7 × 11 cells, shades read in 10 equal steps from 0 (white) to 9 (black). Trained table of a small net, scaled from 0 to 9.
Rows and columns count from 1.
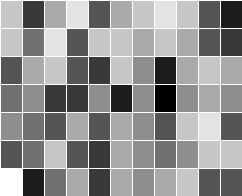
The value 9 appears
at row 4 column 8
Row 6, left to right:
6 5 2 6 7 3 4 5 4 2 2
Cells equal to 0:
1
